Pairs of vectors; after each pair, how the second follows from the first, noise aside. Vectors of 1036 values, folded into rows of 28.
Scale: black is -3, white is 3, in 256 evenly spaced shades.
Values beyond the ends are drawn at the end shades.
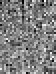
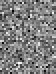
shuffled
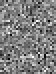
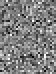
negated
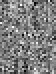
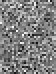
sign-scrambled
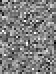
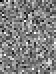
sign-scrambled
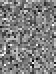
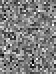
sign-scrambled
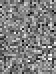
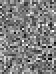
negated
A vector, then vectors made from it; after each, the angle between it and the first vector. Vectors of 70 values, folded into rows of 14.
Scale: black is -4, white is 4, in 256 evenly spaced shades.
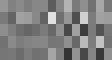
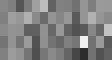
partly aligned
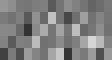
partly aligned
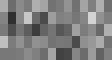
partly aligned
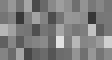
orthogonal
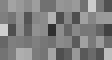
partly aligned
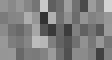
partly aligned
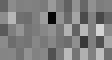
nearly opposite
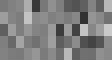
partly opposed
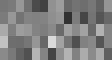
partly opposed
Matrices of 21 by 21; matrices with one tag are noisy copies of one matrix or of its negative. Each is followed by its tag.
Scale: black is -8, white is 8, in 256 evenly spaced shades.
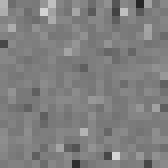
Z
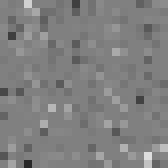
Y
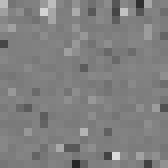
Z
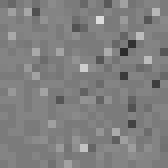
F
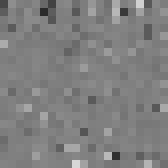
Z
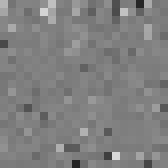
Z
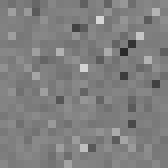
F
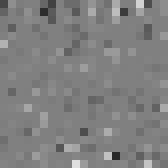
Z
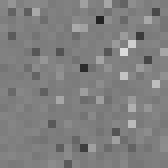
F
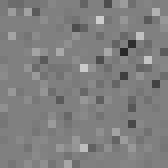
F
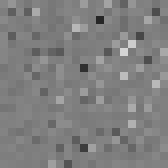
F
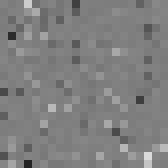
Y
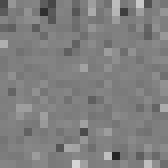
Z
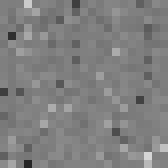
Y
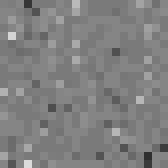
Y
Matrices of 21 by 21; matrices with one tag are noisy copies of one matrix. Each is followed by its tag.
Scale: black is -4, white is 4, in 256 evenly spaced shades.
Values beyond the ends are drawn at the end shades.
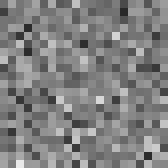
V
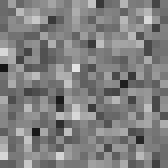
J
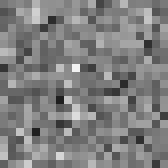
J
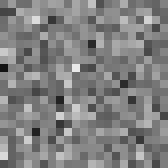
J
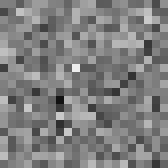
J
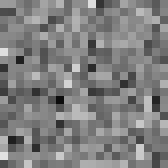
J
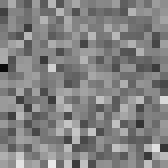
V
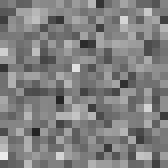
J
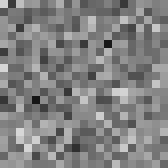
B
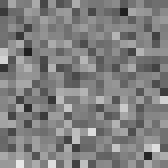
V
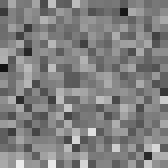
V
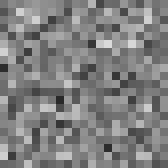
J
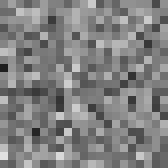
J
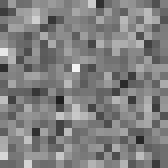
J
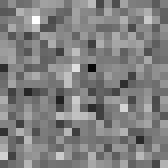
J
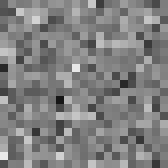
J
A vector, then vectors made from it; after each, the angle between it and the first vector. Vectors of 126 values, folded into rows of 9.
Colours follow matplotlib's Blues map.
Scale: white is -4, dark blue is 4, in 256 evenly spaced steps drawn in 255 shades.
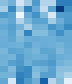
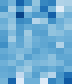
nearly opposite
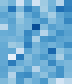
partly aligned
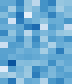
partly opposed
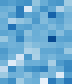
partly opposed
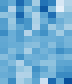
nearly opposite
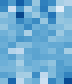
nearly opposite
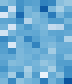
partly opposed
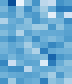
partly aligned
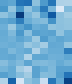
nearly opposite
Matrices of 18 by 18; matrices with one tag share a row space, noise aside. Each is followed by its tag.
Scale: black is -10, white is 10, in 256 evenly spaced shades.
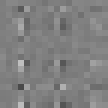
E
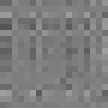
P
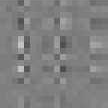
E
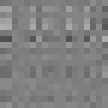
P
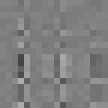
E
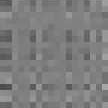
P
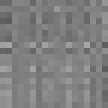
P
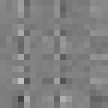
E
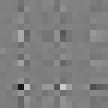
E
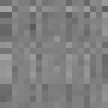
P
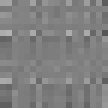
P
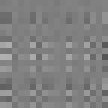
P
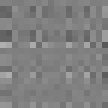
P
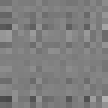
P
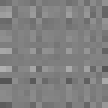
P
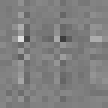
E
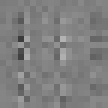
E
